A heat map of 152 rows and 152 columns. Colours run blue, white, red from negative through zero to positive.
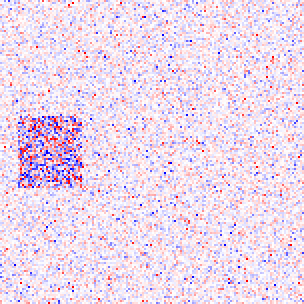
No single row or column stands out from its neighbours. Overall the values sit about 50% of the way up the scale. There are no regular stripes. In the middle left lies a patch that is rougher than the rest. No overall slope runs across the table. The distribution is heavy-tailed on both sides. The middle left is the roughest part.
